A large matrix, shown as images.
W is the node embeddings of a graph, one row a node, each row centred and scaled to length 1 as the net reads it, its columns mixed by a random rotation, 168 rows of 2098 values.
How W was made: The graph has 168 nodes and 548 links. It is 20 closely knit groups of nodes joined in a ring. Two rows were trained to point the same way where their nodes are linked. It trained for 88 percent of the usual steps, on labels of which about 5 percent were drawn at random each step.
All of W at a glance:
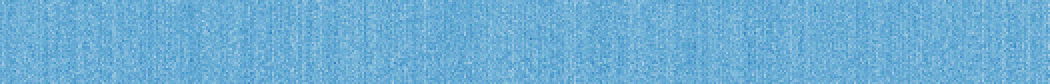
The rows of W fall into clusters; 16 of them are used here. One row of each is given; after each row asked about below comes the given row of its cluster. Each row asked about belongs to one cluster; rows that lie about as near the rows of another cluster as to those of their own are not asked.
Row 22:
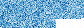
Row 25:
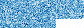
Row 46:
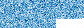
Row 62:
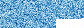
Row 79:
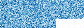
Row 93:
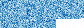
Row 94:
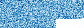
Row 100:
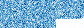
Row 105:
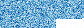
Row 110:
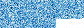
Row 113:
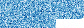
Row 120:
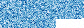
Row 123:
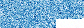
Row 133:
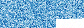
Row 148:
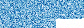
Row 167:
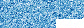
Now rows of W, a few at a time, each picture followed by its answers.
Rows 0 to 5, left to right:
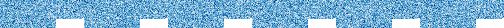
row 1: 25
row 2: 133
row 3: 62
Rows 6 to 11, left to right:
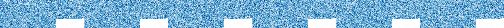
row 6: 167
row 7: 62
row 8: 133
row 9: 93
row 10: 62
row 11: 120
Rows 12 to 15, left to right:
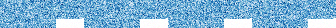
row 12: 46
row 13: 79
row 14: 148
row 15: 120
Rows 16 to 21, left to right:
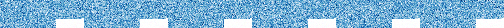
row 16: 94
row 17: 120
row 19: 79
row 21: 46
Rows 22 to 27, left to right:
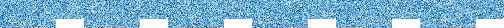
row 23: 120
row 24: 79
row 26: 105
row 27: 167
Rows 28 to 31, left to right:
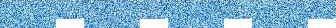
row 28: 133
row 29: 94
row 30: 148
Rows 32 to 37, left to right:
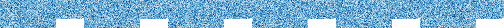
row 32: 110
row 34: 93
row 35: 93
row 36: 79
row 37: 113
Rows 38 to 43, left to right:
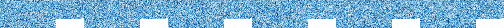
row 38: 94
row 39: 148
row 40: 79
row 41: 22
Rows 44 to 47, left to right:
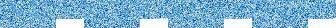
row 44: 105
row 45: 133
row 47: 123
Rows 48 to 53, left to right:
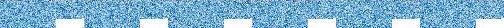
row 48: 94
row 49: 93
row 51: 22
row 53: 22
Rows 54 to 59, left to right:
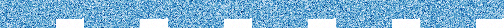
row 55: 120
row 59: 105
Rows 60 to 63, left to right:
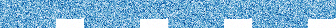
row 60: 46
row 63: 62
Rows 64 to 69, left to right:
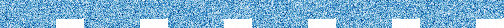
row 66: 22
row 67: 79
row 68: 46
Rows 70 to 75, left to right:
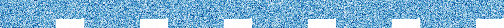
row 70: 22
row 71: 105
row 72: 113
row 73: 167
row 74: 120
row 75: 148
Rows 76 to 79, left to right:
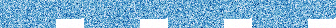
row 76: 93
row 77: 113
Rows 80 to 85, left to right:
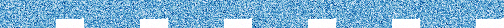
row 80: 120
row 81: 100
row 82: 148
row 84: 62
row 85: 25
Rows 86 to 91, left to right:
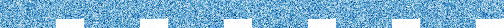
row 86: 93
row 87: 110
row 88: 93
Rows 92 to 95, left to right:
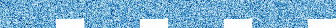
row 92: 25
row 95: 93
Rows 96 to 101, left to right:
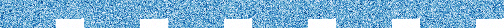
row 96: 22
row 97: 25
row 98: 62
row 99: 110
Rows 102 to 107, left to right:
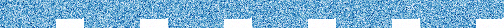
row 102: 79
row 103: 123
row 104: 113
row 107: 100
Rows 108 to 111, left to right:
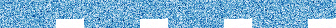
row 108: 113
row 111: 25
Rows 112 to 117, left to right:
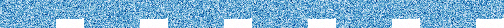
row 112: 105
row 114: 113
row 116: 110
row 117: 148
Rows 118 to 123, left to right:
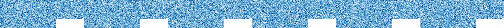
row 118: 167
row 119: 167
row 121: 110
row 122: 167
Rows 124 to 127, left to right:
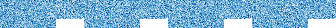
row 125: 100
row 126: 100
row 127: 100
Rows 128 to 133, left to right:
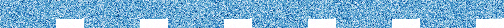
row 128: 62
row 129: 113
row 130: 167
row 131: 133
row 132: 105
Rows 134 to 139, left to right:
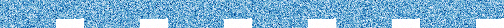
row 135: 120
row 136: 93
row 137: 25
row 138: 93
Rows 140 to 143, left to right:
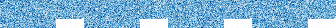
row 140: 94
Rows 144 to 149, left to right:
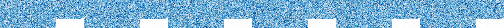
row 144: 120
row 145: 113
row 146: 79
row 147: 22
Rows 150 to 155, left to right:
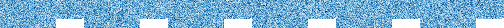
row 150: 123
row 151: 22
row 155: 46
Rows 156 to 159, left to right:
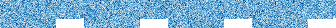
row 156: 62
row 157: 105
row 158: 110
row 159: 22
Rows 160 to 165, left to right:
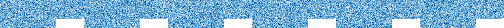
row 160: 120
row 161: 148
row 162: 100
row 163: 25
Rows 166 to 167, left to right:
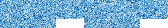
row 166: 133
